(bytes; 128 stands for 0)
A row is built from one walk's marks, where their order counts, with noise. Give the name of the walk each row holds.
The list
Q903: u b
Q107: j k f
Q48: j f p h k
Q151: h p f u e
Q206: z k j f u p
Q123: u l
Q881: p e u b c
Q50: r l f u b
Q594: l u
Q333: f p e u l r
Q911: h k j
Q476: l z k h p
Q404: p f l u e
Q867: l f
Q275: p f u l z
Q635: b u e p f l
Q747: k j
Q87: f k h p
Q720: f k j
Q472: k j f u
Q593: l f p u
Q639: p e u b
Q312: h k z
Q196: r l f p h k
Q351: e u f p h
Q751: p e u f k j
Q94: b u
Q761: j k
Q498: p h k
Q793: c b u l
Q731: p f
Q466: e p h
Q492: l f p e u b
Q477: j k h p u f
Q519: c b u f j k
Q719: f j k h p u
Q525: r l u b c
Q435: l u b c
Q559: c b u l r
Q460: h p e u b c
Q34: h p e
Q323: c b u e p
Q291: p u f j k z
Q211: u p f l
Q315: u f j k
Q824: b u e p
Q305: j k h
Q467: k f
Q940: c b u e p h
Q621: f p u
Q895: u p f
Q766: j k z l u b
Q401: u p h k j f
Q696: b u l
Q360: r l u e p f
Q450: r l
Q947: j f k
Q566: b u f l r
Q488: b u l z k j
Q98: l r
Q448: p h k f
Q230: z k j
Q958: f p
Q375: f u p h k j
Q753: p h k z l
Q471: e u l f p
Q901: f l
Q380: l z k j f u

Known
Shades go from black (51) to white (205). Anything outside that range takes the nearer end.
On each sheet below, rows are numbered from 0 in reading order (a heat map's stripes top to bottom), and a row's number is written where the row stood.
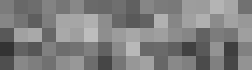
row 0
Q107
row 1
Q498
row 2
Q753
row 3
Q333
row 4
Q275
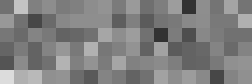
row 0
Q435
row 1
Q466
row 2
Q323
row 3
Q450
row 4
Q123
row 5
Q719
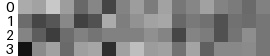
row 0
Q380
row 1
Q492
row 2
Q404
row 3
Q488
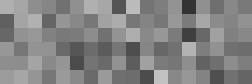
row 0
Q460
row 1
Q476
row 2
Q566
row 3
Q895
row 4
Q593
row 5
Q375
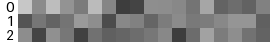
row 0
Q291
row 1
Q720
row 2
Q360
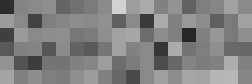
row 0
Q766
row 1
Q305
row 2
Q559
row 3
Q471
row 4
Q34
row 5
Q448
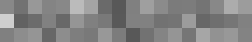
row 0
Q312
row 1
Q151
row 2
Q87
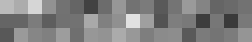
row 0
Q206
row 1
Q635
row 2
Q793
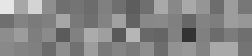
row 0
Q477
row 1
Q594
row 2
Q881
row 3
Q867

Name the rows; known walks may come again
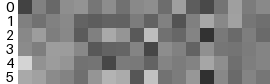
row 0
Q98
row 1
Q731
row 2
Q881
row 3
Q621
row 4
Q472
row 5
Q460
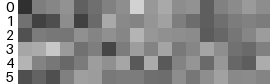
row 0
Q766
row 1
Q639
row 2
Q696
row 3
Q380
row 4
Q940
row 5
Q761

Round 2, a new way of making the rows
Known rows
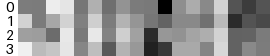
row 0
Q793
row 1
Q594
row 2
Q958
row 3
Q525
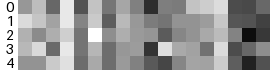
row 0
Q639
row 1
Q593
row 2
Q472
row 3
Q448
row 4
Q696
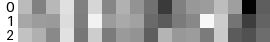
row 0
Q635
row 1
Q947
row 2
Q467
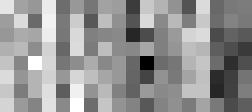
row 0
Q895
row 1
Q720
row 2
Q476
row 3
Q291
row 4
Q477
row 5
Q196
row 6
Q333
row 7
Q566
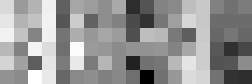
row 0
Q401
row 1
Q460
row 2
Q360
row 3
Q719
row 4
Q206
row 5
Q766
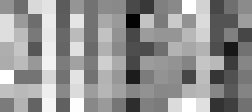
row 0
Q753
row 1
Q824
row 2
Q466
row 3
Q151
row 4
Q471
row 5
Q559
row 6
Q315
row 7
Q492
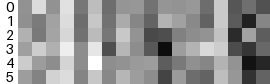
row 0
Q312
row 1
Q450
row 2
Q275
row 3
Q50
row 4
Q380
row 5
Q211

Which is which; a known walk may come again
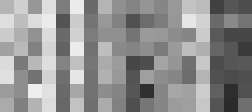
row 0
Q305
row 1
Q881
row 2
Q107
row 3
Q291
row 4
Q867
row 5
Q98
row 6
Q696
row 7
Q123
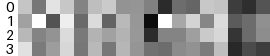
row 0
Q48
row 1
Q375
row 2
Q87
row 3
Q594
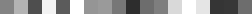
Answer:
Q492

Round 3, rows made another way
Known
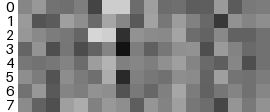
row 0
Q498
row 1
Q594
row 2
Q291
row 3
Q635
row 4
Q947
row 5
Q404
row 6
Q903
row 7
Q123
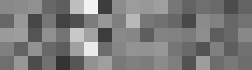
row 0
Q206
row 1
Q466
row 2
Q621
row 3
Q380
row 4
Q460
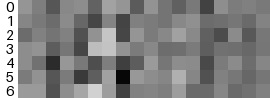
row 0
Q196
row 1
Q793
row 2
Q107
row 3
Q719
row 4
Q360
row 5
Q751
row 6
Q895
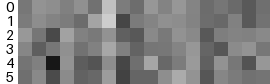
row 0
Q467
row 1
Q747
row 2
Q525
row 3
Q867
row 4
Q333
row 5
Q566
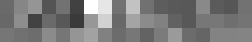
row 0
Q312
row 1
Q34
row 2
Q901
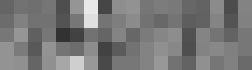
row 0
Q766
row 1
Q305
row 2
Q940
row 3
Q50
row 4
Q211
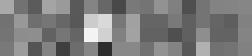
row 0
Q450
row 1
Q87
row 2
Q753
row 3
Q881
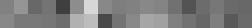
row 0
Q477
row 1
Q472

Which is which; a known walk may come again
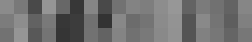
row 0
Q559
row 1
Q323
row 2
Q940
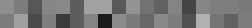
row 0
Q196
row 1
Q639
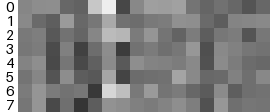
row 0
Q206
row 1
Q435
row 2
Q48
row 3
Q492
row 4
Q351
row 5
Q696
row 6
Q448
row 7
Q460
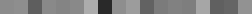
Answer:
Q731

